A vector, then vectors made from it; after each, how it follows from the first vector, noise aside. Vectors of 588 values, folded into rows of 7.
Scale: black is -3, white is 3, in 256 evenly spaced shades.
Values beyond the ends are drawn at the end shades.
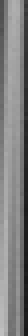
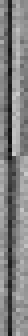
wrapped around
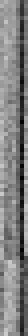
wrapped around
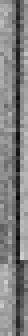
wrapped around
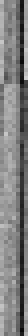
wrapped around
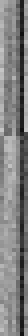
wrapped around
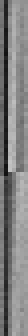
wrapped around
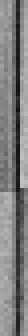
wrapped around
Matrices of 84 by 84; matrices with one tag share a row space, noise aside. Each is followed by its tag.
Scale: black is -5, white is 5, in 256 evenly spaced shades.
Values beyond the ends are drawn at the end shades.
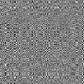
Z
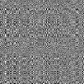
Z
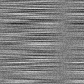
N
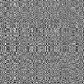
Z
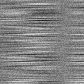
N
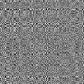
Z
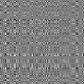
Z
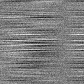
N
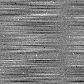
N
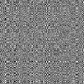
Z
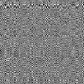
Z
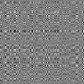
Z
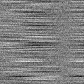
N
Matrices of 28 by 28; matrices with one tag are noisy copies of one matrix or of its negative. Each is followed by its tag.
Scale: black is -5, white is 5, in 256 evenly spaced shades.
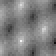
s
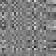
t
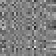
t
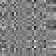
t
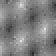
s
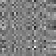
t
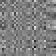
t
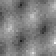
s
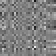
t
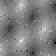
s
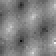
s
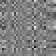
t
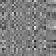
t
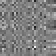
t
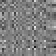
t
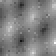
s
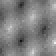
s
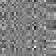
t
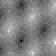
s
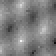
s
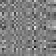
t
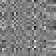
t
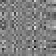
t
